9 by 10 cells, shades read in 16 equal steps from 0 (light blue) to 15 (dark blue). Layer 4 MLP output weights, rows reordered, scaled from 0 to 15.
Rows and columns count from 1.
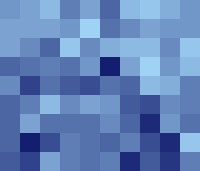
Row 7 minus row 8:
0 -11 -3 1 0 -3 2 3 -9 7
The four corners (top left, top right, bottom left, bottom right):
5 5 10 7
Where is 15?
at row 4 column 6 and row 8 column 2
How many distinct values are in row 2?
5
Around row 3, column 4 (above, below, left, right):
5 8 9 6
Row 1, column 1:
5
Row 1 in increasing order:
1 2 2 3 4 4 5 5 7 9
